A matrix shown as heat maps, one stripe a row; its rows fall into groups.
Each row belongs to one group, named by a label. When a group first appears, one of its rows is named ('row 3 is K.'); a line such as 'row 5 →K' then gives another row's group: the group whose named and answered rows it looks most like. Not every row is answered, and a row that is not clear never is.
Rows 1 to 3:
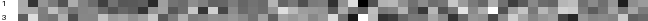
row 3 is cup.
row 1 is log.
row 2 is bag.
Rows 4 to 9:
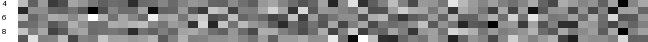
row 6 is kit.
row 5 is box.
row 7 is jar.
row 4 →log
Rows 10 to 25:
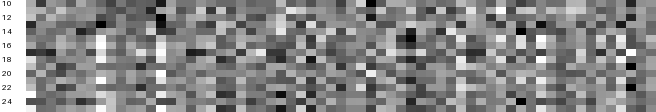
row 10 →log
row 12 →log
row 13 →box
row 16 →kit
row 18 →kit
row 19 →log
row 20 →cup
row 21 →kit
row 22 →log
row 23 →kit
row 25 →kit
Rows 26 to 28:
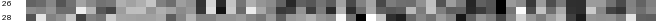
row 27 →jar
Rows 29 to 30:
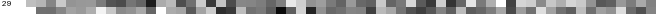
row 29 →bag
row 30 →kit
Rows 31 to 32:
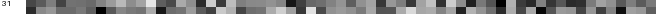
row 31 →jar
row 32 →box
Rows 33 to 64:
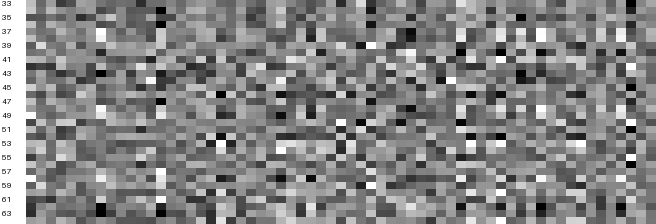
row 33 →log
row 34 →log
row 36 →log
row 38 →kit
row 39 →cup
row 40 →box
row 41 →bag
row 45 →log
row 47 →log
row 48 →kit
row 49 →kit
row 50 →cup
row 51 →log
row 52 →jar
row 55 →cup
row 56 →log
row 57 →cup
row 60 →bag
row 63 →box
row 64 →bag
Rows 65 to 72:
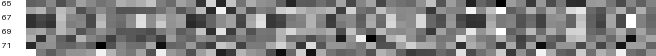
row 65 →jar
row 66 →bag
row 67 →cup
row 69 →bag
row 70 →log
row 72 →kit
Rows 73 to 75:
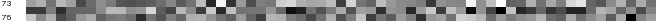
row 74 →jar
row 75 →log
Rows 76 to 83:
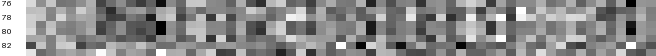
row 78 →bag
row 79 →log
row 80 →log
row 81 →bag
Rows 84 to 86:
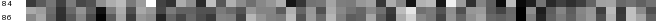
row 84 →jar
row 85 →box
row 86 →box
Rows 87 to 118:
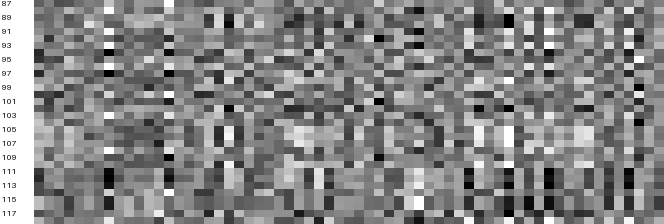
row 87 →cup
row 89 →jar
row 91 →kit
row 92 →log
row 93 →kit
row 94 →box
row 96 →kit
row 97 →box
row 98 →bag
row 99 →log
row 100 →cup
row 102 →jar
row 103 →kit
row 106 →bag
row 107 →bag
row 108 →kit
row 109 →log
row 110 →bag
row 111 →box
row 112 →box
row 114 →cup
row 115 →box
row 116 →box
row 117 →jar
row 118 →kit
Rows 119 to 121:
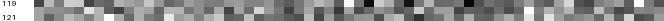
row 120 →jar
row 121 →kit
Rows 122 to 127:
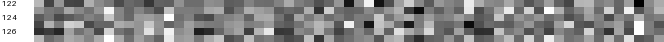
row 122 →log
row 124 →cup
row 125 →cup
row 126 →cup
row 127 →kit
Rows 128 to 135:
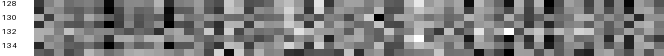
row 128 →box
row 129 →box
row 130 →log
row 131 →box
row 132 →bag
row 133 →box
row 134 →box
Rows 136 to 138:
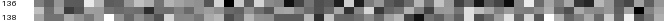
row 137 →log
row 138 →kit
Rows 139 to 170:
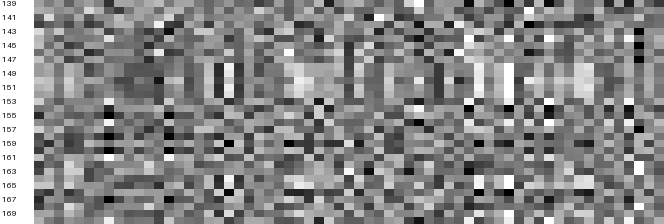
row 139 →box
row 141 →cup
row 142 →jar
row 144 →kit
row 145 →log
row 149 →bag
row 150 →bag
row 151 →bag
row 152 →bag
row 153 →kit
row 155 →box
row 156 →kit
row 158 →box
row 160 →box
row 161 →kit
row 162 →cup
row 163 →cup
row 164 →bag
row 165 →bag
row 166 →jar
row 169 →bag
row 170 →kit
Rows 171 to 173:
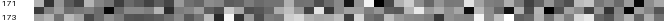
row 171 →log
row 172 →box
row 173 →bag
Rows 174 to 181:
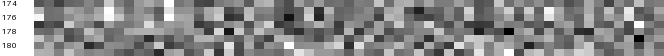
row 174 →cup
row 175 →kit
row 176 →kit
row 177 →cup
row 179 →log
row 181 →bag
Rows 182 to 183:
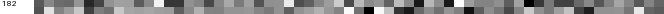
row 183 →cup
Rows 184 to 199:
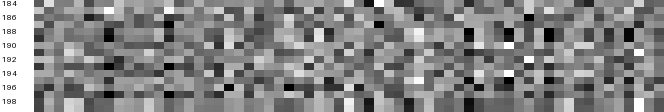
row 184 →cup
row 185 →kit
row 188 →box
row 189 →box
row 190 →bag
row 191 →cup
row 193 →box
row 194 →bag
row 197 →box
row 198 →cup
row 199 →cup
